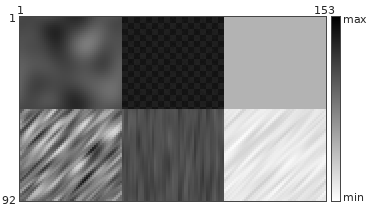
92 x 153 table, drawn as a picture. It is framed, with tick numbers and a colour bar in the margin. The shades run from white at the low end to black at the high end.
The table splits into 2 rows of 3 panels. Panel 1,1: high, smooth. Panel 1,2: very high, checkered, faint in contrast. Panel 1,3: low, flat. Panel 2,1: middling, slanting up to the right, strong in contrast. Panel 2,2: high, streaked downward, faint in contrast. Panel 2,3: very low, slanting up to the right, faint in contrast.
